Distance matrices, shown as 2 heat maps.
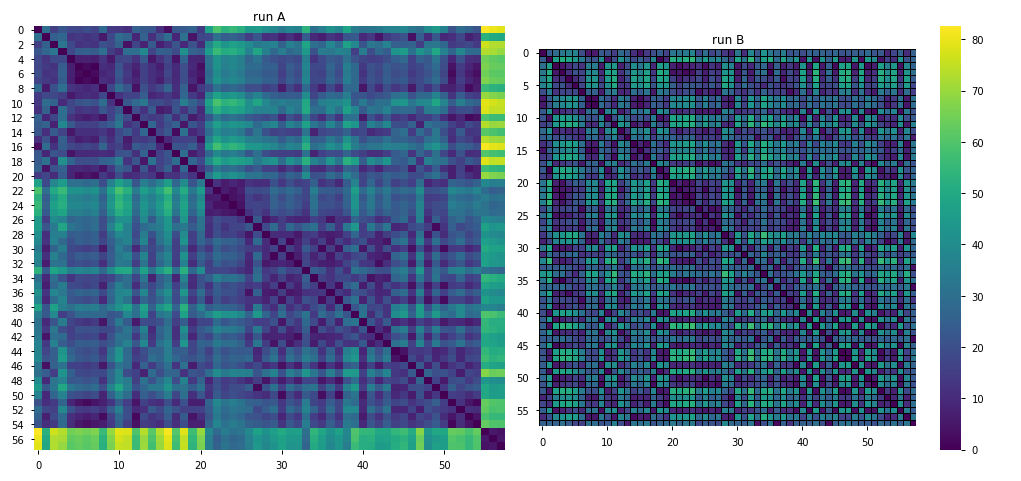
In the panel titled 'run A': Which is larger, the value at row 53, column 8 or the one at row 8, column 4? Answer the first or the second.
the second
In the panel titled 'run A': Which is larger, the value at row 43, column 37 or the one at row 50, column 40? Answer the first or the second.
the first
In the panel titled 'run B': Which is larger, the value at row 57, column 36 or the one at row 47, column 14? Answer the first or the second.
the second
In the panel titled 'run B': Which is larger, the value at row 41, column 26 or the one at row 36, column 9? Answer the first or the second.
the second
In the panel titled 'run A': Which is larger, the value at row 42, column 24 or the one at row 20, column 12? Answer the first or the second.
the first
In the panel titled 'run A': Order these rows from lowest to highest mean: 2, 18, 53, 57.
53, 2, 18, 57
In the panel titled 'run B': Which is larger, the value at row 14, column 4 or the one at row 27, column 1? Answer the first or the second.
the first
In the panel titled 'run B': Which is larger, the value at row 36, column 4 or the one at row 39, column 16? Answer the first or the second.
the second
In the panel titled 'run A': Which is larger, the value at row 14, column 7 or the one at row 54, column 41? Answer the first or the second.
the second
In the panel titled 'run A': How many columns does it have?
58
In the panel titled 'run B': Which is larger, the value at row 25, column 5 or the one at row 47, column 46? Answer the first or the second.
the first
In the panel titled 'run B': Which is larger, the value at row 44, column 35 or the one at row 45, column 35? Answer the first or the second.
the first
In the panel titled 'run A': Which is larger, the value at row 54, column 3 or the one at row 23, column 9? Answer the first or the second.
the second
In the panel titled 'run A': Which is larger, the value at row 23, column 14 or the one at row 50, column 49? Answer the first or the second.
the first
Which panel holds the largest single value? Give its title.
run A
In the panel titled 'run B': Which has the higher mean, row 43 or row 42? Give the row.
42
